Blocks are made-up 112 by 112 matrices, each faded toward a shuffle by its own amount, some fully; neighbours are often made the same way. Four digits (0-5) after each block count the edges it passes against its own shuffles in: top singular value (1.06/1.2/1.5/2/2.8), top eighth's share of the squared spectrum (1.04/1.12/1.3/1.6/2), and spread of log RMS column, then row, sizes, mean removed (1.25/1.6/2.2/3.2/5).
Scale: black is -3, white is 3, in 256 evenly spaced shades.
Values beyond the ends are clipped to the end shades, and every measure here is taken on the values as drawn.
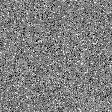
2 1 0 0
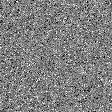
1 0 0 0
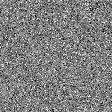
3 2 0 0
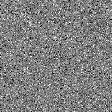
4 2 1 1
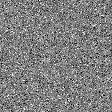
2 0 0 0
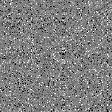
4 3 2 1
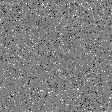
1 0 0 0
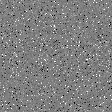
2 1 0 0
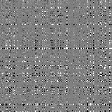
5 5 4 4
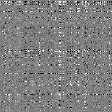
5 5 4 4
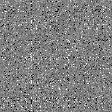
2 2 2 3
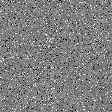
1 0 0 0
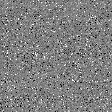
1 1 1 2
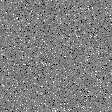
0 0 0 0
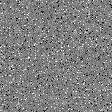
0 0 0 0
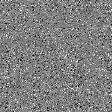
1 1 1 2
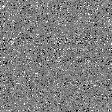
1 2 2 2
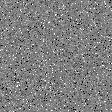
0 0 0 0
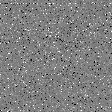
2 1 0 1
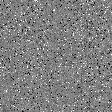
0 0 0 0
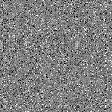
4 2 1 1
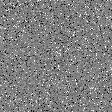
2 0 0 0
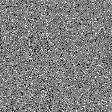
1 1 1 1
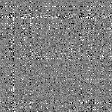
2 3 3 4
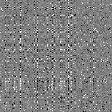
5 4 3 3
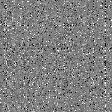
4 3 2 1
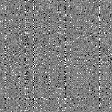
5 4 3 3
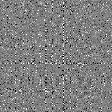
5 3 3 2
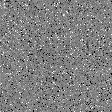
2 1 0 0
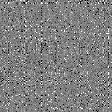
4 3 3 2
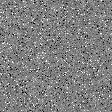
2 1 0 0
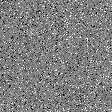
2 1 0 0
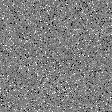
0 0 0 0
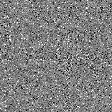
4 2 2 1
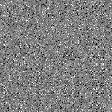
4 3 1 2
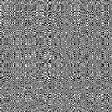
5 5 4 4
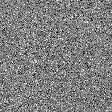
1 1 0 0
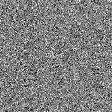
3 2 1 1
